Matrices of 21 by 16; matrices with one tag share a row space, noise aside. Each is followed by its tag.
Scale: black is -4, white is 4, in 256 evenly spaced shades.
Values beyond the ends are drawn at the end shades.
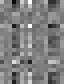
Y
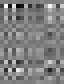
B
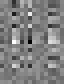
Y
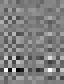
B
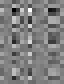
Y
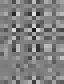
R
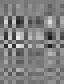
B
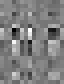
Y
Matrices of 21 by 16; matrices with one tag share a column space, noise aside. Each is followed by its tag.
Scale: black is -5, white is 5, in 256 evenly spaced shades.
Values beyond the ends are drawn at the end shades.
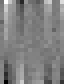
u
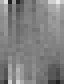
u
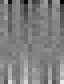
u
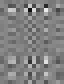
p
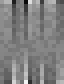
u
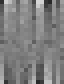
u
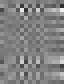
p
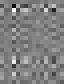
p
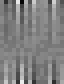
u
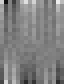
u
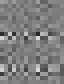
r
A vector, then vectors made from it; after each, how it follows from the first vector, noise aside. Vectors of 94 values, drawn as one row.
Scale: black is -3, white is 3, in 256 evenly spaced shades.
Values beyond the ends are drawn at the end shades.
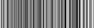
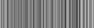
shrunk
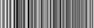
reversed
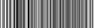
reversed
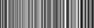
negated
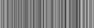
shrunk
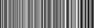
negated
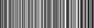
negated
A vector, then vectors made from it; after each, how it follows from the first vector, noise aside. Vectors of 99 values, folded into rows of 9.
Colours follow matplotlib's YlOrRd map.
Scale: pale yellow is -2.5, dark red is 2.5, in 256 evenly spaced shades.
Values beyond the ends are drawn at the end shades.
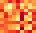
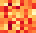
wrapped around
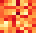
wrapped around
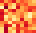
wrapped around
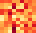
wrapped around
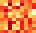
wrapped around
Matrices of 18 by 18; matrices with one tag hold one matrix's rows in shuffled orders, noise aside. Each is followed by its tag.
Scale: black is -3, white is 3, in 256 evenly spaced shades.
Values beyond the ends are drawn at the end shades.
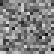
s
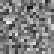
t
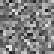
t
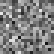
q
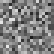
q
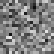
t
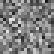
q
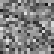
s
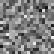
s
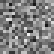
t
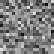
s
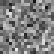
t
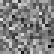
q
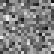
s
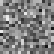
s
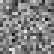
q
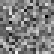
t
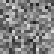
t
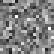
t
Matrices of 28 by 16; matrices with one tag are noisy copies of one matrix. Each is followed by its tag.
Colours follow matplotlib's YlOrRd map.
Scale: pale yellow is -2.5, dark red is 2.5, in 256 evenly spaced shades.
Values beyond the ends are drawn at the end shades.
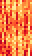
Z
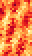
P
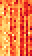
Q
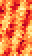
P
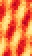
P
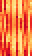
Z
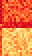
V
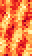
P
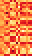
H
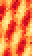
P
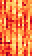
Z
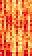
Z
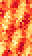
P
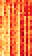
Q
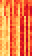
Q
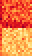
V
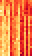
Q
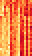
Q
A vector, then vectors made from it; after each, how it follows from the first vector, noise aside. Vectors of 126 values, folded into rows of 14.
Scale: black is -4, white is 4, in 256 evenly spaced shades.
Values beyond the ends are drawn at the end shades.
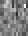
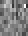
copied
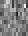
copied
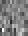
reversed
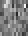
copied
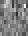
copied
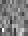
reversed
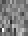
reversed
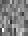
reversed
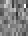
copied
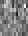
copied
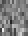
reversed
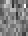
copied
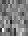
reversed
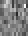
copied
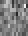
copied
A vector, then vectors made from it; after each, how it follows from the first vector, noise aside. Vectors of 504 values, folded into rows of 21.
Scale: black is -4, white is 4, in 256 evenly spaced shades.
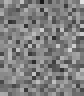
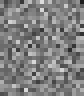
negated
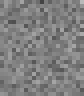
shrunk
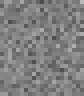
shrunk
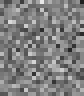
negated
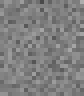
shrunk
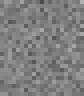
shrunk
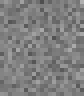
shrunk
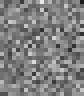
negated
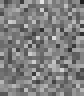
negated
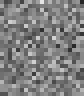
negated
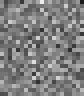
negated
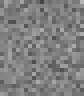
shrunk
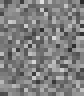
negated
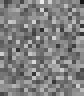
negated
